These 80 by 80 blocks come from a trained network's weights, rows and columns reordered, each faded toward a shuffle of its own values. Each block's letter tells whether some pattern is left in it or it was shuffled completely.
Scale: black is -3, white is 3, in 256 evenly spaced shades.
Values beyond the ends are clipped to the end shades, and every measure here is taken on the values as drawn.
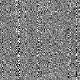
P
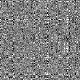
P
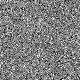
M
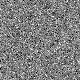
M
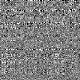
P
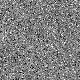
M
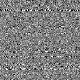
P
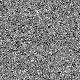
M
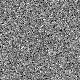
M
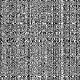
P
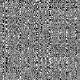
P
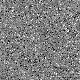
M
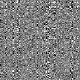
P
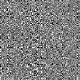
P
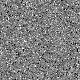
M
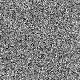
M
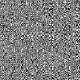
P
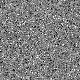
M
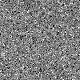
M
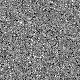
M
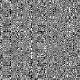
P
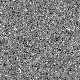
M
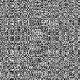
P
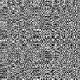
P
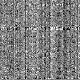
P
